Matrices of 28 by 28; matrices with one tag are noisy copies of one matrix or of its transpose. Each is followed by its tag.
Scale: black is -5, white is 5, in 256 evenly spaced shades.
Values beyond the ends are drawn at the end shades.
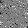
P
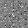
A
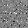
A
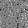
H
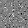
A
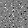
A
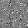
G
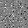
A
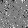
P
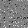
H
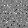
A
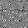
G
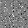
A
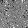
P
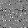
G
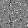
G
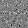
A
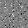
A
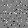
A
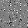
G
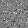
A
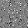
G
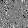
P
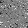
P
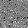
H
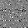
G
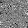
P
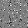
G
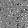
H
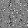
G
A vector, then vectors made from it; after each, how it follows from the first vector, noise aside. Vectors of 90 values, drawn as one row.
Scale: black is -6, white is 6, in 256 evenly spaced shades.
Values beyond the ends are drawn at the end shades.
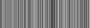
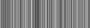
reversed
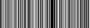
scaled up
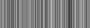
wrapped around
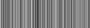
reversed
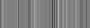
partly zeroed
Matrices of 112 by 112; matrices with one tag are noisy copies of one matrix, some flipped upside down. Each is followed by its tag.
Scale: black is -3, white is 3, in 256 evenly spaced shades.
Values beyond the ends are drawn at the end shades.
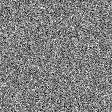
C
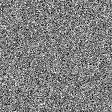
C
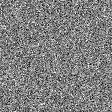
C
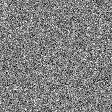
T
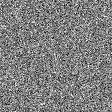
C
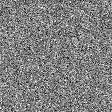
C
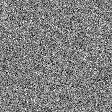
T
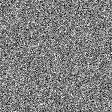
C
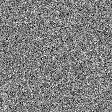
T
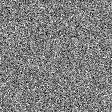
C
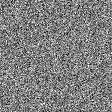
C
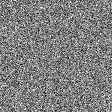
C
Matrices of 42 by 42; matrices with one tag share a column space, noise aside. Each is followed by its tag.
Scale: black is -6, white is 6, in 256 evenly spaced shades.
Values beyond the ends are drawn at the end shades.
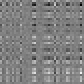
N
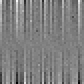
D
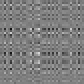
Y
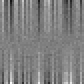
D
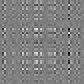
Y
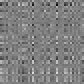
N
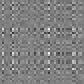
Y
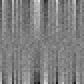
D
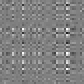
Y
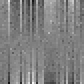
D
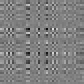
Y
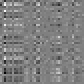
N
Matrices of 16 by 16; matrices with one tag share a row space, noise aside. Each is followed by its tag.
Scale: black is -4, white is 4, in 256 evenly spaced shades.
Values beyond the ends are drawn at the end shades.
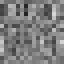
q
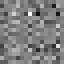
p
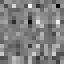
p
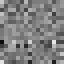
q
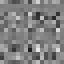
p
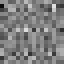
q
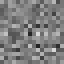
p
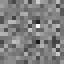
p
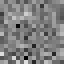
q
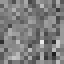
p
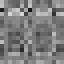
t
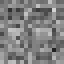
t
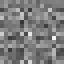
t
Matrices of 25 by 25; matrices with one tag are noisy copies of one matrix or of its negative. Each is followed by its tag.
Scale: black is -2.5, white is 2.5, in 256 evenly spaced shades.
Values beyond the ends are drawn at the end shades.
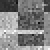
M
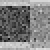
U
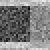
U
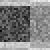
U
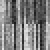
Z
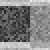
U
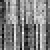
Z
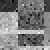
M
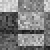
M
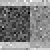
U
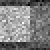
U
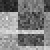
M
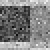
U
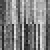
Z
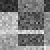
M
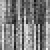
Z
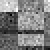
M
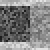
U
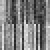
Z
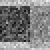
U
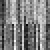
Z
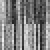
Z
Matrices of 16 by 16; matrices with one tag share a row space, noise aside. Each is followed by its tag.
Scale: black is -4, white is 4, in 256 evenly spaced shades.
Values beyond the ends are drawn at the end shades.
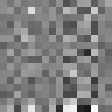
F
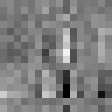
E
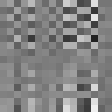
F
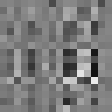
F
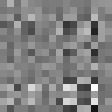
F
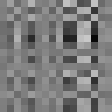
F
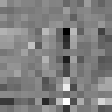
E
